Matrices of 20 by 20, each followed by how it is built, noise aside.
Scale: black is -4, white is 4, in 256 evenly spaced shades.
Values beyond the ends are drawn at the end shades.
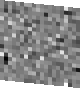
noise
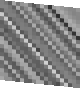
Toeplitz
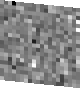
noise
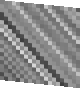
Toeplitz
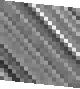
Toeplitz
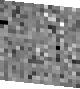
noise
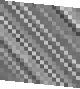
Toeplitz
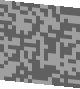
noise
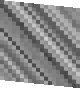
Toeplitz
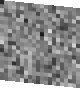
noise
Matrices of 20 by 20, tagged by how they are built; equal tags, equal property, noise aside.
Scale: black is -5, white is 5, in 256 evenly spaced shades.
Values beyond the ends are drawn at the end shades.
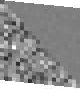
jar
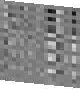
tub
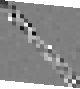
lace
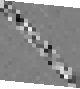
lace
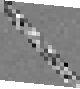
lace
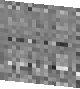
tub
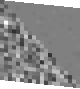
jar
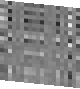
tub
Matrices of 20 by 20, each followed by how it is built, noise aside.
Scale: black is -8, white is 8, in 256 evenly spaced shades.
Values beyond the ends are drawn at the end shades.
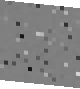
sparse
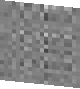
low rank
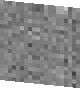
low rank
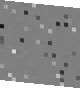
sparse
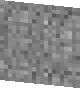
low rank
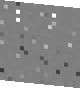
sparse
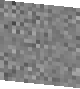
low rank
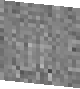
low rank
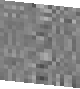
low rank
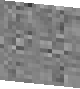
low rank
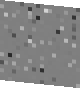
sparse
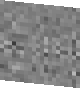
low rank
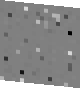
sparse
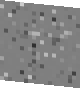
sparse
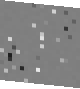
sparse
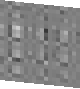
low rank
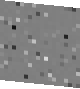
sparse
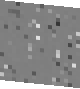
sparse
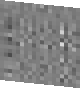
low rank
